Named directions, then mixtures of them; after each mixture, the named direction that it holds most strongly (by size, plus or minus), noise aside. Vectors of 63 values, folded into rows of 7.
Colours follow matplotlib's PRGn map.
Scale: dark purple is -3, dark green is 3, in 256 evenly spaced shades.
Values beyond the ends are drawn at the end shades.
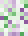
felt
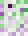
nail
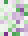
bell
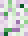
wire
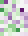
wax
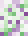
felt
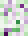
wire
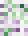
wire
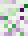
felt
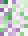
wax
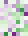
bell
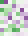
wax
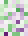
bell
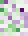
wax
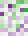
nail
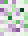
wax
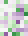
bell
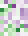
wax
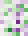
wire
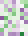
felt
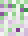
nail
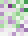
nail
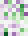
bell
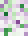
wire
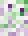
nail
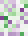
felt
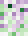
nail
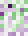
nail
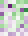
nail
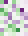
wax
